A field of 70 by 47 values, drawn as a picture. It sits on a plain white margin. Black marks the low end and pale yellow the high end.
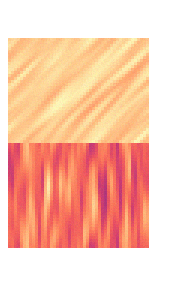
The table splits into 2 rows of 1 panel. Panel 1,1: very high, slanting up to the right, faint in contrast. Panel 2,1: high, streaked downward.
